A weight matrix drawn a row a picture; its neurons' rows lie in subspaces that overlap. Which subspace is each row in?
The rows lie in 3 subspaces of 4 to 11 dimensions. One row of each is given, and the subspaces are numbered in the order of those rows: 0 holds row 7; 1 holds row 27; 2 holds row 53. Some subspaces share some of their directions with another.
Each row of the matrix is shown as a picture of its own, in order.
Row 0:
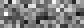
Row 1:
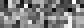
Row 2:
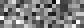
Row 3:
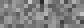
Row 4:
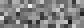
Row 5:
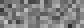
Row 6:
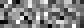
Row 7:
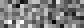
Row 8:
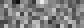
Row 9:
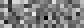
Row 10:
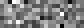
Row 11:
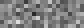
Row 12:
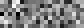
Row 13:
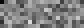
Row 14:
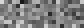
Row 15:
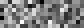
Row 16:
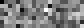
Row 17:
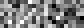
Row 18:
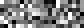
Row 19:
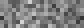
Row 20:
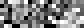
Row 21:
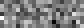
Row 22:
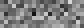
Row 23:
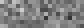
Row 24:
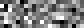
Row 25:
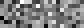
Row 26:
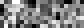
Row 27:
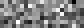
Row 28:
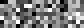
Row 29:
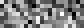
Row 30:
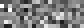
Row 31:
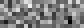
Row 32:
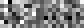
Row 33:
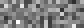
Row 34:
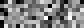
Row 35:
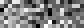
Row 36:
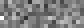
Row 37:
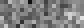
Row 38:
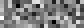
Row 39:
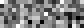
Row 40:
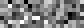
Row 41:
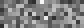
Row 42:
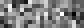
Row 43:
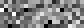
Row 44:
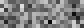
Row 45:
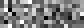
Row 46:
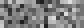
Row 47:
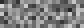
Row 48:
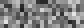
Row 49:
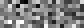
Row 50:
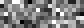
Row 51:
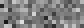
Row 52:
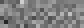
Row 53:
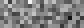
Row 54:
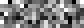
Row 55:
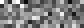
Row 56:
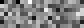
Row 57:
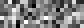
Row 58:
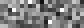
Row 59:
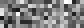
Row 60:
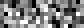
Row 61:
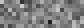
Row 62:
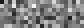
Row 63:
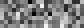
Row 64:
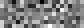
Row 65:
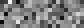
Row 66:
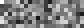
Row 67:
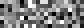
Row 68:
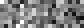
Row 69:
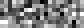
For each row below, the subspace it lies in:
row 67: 1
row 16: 2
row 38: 2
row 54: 1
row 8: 2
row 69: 1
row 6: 1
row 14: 0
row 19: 0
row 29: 2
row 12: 2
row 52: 1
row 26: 2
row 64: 1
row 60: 2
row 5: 2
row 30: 1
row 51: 1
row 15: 2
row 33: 1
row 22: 2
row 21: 2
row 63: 2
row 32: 1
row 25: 0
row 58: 2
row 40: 0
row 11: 0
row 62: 2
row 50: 2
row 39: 1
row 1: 1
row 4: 1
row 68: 0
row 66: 0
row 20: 1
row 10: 2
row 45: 1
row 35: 2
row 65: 1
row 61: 2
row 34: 2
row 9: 1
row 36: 2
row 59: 2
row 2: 1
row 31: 1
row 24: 1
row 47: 1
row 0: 2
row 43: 2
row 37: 1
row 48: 2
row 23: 2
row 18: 0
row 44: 2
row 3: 2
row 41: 2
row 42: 1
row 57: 2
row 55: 2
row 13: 1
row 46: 2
